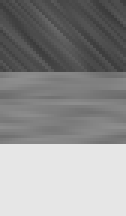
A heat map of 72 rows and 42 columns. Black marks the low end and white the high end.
It is made of 3 by 1 panels. Panel 1,1: low, slanting down to the right, faint in contrast. Panel 2,1: middling, streaked across, faint in contrast. Panel 3,1: very high, flat.
